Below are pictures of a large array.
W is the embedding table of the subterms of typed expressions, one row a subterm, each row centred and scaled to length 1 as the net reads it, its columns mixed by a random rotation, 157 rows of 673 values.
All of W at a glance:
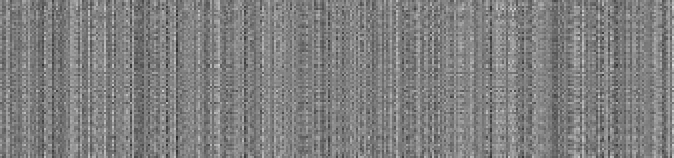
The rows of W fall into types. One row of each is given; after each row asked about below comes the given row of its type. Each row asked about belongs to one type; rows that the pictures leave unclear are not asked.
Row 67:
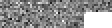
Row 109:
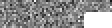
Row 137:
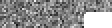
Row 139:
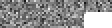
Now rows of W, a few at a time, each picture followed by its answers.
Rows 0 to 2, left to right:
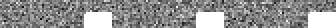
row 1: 109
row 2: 67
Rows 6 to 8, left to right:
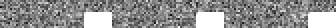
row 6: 67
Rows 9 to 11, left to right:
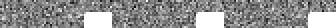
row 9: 109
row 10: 109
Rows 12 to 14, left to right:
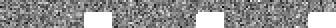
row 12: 67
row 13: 139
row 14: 139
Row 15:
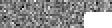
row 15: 137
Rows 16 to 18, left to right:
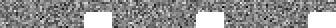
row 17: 139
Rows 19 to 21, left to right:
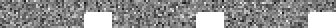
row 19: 139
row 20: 109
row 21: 67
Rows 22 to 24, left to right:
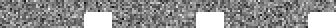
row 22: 139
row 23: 67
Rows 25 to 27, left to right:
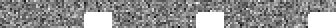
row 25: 139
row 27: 137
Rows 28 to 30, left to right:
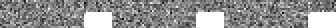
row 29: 67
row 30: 67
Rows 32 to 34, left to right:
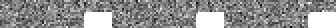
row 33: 139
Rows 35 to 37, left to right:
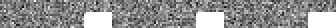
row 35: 137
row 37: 67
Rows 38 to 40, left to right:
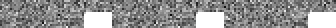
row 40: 139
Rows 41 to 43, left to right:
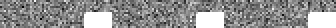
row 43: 139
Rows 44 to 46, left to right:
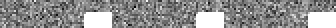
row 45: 137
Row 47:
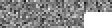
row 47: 139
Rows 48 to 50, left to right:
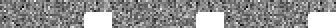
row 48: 137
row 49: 139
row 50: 137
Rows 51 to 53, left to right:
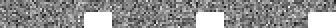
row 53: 109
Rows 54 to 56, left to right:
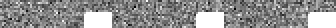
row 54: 67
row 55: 137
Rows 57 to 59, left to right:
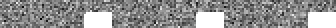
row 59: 67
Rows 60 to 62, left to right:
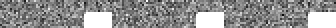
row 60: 139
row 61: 109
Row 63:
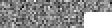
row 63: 109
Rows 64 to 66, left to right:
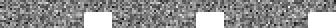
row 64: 67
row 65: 67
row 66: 109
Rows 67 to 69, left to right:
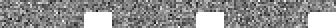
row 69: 109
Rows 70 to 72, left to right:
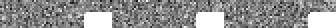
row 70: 109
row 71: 139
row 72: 137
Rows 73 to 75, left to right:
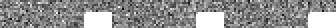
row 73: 67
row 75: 139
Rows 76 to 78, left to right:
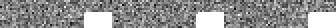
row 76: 109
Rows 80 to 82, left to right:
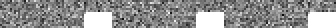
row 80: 139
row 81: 67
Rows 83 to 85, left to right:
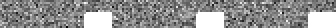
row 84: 139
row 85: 67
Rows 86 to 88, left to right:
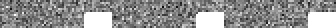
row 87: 137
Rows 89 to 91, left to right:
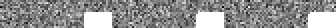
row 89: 67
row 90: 139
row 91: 139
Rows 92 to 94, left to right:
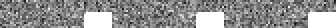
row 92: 139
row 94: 109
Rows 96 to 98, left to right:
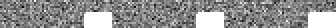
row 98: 67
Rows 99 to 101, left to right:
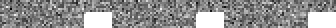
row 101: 67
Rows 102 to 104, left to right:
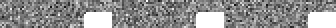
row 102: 137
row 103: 109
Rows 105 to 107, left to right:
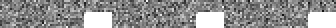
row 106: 109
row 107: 139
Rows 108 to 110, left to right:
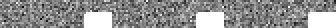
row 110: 109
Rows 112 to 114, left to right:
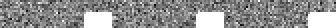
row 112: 67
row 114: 137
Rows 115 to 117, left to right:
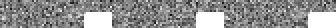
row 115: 109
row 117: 139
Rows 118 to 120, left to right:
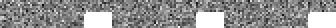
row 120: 139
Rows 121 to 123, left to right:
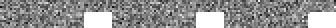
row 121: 67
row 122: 67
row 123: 109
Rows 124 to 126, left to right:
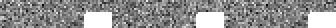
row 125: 137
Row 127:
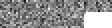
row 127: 139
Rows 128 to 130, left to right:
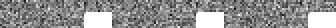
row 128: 139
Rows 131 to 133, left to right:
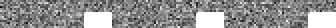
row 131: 67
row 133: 67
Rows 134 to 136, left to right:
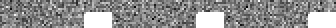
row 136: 137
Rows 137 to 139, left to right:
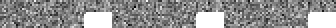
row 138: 137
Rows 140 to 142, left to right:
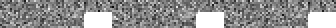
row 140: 139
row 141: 139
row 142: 139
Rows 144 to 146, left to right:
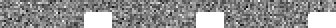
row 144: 67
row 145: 67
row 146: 137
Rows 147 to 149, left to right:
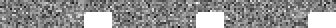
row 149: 139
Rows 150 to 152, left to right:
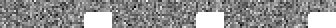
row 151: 137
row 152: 137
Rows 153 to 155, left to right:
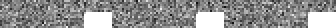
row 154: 139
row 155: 67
